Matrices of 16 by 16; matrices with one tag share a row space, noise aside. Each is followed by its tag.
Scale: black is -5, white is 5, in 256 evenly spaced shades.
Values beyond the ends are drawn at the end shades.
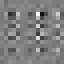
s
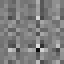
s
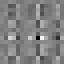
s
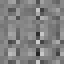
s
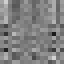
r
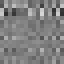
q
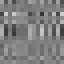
q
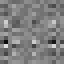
r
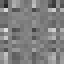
r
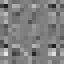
r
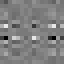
r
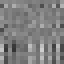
q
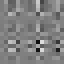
s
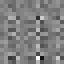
s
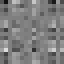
r
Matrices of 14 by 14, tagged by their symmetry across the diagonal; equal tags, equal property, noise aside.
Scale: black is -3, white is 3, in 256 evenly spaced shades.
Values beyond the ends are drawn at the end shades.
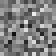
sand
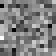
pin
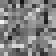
sand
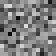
pin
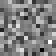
sand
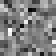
sand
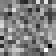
sand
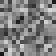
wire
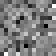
wire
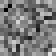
wire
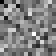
wire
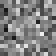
pin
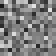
sand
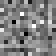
sand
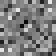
wire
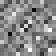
wire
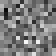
pin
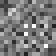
wire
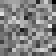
pin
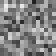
pin
